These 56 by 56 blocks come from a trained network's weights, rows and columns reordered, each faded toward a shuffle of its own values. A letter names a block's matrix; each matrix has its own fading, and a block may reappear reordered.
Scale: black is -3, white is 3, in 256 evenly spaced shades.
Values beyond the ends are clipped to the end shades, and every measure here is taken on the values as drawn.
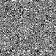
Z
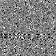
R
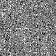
R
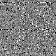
R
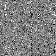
R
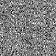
Z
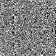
R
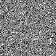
R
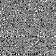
Z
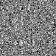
Z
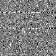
R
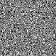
Z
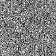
R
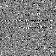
R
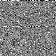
R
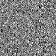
Z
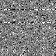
R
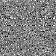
Z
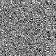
Z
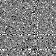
R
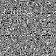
R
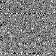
Z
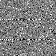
R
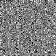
Z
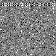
R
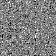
R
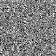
Z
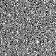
R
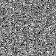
Z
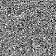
Z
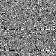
R
